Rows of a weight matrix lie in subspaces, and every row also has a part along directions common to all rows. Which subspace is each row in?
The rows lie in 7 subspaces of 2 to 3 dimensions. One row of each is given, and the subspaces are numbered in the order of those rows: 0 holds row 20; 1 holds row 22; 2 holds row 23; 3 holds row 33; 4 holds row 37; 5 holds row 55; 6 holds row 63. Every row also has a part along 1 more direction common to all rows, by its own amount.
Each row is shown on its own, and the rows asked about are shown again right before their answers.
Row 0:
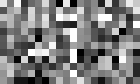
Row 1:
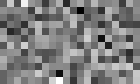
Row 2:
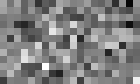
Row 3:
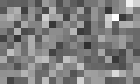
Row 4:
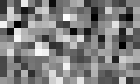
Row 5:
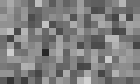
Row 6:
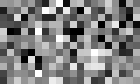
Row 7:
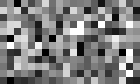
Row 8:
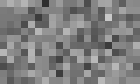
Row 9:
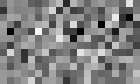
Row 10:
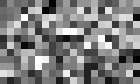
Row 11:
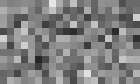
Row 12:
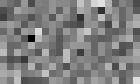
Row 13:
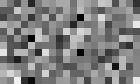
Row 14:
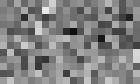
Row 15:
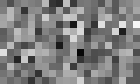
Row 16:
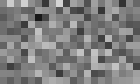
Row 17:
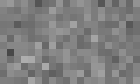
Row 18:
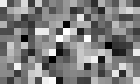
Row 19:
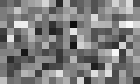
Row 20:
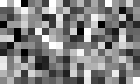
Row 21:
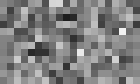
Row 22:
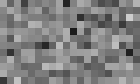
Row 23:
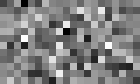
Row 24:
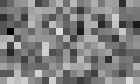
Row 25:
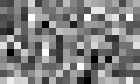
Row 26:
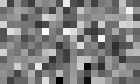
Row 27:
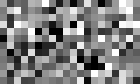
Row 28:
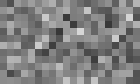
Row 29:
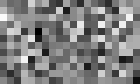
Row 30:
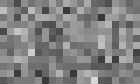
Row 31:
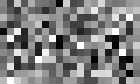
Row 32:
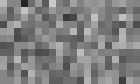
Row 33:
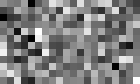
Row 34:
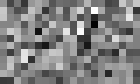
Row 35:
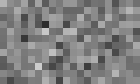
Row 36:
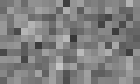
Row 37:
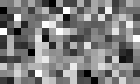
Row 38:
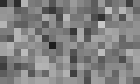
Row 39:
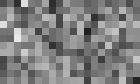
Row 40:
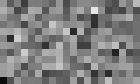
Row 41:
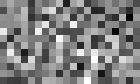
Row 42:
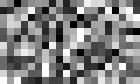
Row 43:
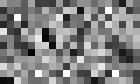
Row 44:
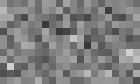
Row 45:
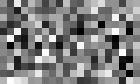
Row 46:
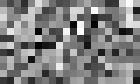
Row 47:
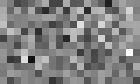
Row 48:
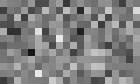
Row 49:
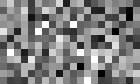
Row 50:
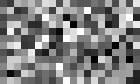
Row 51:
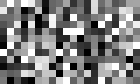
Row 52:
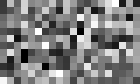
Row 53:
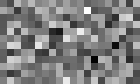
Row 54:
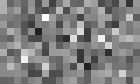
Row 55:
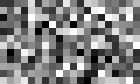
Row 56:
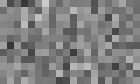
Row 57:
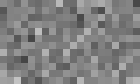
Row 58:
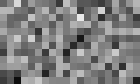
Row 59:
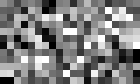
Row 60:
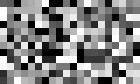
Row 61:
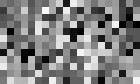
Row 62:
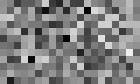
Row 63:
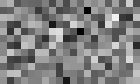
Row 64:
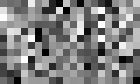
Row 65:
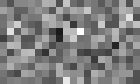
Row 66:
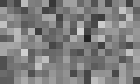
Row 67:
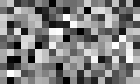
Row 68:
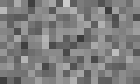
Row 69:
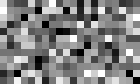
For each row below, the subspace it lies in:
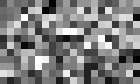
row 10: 4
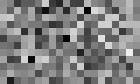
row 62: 6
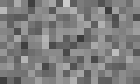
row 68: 3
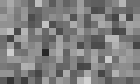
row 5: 5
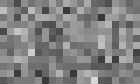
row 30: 4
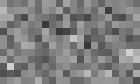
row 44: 4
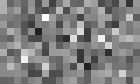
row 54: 1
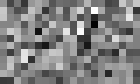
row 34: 1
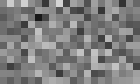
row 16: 2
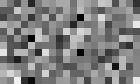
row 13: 3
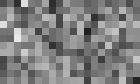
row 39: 0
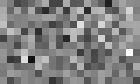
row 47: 6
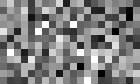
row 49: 5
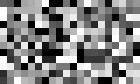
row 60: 2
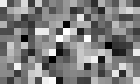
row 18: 2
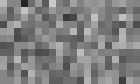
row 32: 0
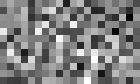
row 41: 5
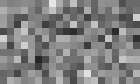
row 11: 4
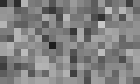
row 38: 0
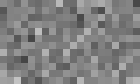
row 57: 3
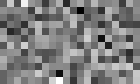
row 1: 2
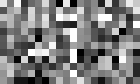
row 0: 0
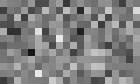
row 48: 4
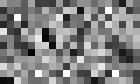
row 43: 4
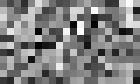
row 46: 1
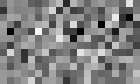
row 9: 6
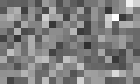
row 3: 6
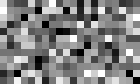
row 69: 4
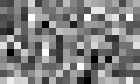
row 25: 5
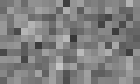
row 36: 1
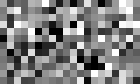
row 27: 1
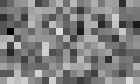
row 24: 5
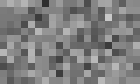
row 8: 2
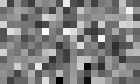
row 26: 2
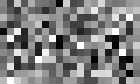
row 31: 5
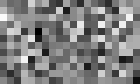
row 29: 3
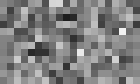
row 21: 0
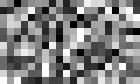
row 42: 3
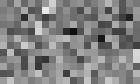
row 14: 4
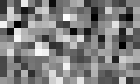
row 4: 0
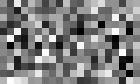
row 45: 5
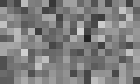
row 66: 0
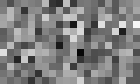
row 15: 0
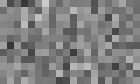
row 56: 2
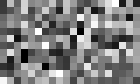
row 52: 1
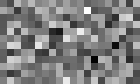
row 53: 6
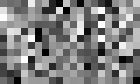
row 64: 3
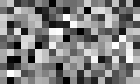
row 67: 6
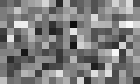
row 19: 1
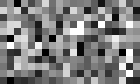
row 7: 5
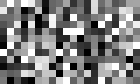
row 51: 2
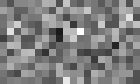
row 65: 6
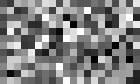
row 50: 6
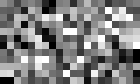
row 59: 4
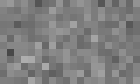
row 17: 1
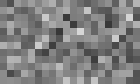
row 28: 6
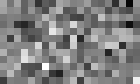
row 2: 1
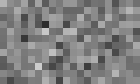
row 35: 2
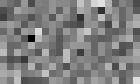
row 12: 3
